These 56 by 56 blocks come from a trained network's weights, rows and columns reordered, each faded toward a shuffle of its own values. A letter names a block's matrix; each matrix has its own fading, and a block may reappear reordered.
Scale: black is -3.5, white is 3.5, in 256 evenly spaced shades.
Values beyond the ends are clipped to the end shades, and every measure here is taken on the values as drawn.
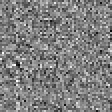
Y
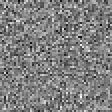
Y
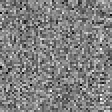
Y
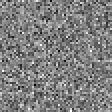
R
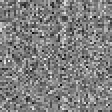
Y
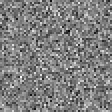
R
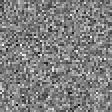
R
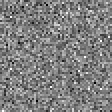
R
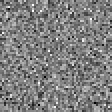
R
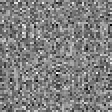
Y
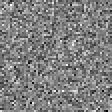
R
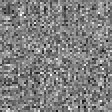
Y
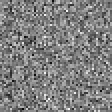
Y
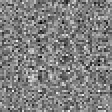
Y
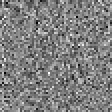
Y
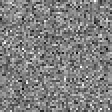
R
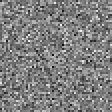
R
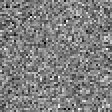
R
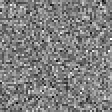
R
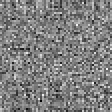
Y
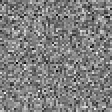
Y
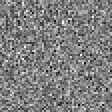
R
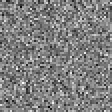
R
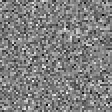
R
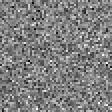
R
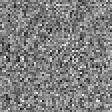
Y
